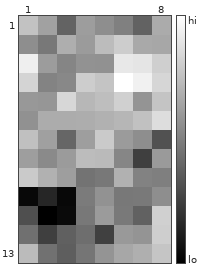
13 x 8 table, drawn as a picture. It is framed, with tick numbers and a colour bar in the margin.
The top right is the ninth with the highest average. The halves do not mirror each other. No row or column stands out. Overall the values sit about 60% of the way up the scale. The ninth with the lowest average is the bottom left. In the bottom left lies a patch that is lower than the rest.
